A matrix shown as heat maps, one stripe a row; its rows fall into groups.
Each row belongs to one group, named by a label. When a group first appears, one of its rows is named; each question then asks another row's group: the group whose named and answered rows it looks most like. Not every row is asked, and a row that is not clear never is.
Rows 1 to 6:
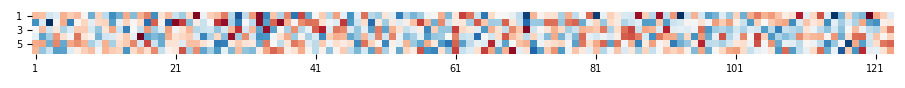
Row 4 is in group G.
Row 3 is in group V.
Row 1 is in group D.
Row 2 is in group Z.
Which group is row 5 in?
V
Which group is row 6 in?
Z
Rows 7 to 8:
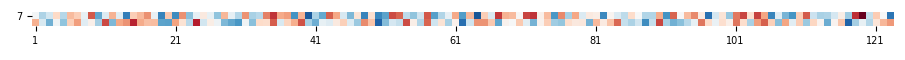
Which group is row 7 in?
G
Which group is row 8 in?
Z
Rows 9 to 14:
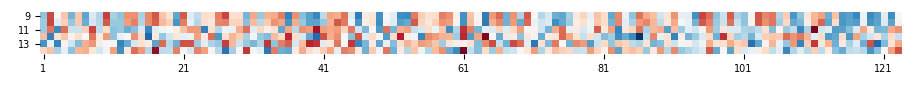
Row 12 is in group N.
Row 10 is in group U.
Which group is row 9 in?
U
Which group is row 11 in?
V
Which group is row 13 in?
Z
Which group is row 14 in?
V
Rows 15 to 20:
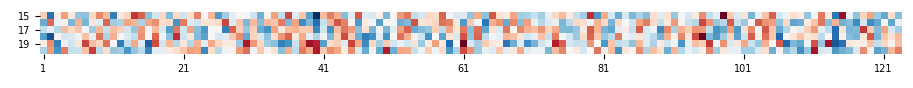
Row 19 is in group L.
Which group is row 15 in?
N
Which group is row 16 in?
U
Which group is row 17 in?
G
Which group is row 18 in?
G
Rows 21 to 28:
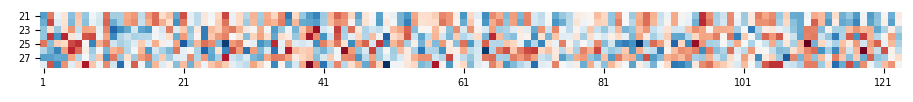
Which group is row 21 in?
U
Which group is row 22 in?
U
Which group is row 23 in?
L
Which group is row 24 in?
L
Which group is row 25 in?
N
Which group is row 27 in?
Z
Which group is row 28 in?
L
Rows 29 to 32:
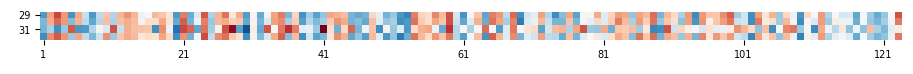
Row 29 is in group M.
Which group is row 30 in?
M
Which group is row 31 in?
Z
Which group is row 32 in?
M
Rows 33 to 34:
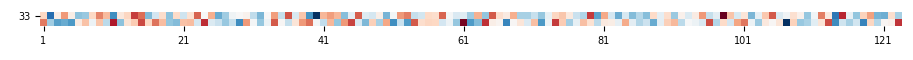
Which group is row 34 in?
Z
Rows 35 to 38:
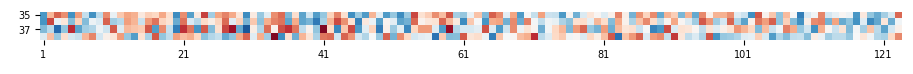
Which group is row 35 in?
M
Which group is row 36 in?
U
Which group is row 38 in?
V
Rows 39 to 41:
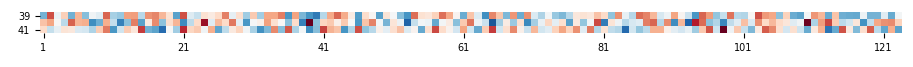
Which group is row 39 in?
U
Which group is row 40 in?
D
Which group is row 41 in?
N
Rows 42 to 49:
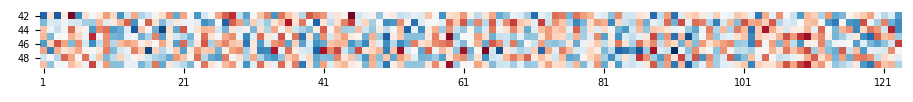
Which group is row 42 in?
L
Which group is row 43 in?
G
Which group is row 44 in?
N
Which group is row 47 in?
N
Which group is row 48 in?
G
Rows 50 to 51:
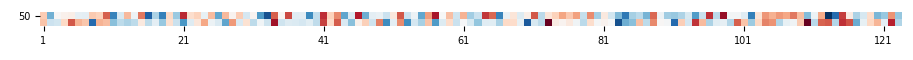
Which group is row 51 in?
N
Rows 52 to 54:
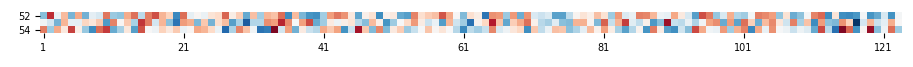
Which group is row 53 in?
Z
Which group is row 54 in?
N
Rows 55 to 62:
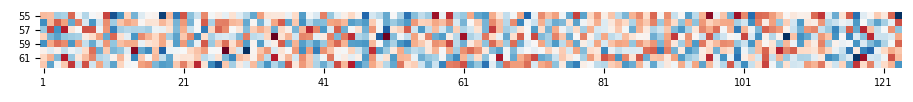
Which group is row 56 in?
M
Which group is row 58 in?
Z
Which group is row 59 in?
M
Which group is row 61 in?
V
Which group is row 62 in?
G
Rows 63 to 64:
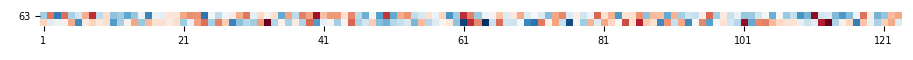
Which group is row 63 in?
V
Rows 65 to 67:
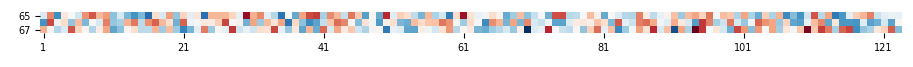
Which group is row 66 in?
U
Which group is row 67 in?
D
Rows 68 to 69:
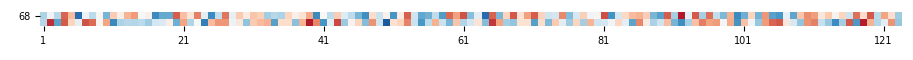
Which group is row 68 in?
G
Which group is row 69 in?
L
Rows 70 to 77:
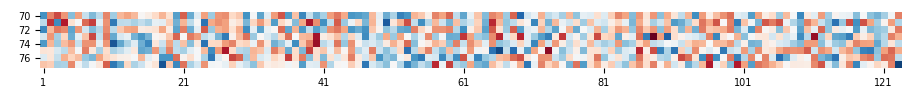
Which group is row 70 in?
M
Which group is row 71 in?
L
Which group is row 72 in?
M
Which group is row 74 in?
L
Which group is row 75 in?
D
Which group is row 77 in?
D
